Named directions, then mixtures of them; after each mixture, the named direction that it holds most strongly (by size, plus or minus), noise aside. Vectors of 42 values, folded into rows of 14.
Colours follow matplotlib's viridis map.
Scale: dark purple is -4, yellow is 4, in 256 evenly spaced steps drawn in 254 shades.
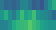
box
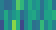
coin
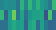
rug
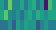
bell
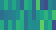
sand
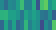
sand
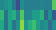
coin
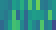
rug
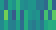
rug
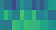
box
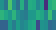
bell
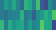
sand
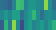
coin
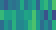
sand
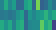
sand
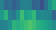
box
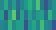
rug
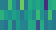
bell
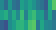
box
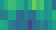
box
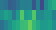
box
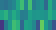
coin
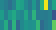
sand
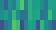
coin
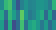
coin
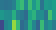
coin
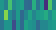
bell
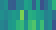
box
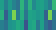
rug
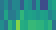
box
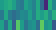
sand
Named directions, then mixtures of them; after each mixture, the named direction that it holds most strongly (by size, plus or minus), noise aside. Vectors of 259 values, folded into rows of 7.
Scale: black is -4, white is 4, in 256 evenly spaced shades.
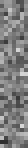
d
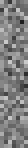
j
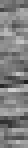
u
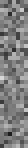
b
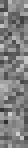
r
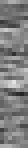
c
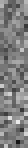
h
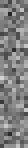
b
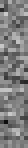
r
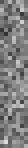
j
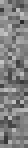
j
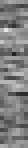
c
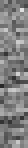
u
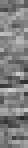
u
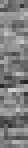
u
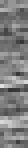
u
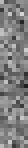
j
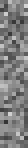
r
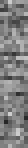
r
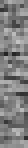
u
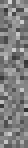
b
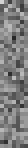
j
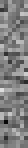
r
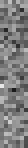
b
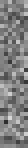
r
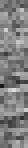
u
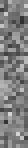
r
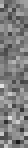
h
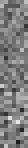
h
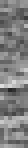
u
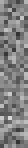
h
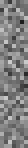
j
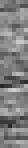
u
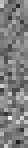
h
